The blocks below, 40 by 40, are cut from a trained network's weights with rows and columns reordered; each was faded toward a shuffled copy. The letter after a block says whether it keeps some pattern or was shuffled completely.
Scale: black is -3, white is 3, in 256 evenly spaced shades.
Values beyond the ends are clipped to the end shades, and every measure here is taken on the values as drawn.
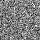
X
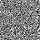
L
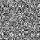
L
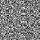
L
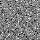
X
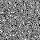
X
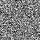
X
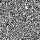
L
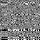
L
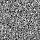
X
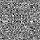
L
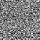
L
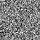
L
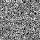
L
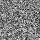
X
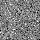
X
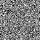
L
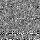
L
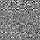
L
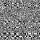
L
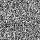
X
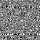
L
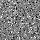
X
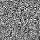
L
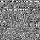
L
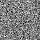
X
